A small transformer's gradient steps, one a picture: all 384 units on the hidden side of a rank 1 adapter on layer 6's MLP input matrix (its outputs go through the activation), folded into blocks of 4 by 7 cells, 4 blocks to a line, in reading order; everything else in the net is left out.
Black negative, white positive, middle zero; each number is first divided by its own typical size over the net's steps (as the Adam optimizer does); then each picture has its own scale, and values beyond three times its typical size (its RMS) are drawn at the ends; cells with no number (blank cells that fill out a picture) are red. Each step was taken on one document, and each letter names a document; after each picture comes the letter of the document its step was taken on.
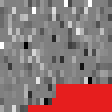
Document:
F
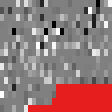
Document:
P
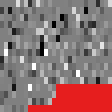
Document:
P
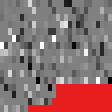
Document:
F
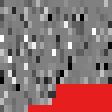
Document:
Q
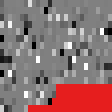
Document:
Q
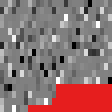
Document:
F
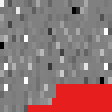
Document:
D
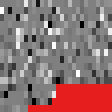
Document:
P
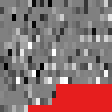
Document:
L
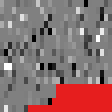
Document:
D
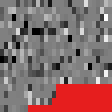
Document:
L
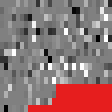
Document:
L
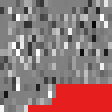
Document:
P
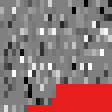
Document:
L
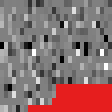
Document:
F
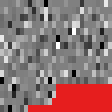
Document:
Q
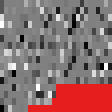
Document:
Q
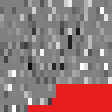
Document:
F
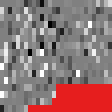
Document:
P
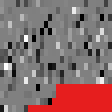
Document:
D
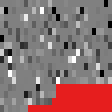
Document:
Q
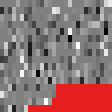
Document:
P
